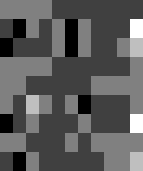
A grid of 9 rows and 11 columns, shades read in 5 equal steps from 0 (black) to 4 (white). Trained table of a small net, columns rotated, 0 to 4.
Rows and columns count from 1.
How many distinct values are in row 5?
2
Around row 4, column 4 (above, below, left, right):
1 1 2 1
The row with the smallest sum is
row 3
